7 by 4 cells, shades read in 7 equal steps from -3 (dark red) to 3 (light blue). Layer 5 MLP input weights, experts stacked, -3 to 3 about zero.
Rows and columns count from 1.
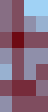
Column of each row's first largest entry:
3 4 1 1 1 4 1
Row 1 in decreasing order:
3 3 0 -1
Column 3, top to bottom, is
3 1 -1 1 1 -2 -1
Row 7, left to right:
1 -1 -1 -1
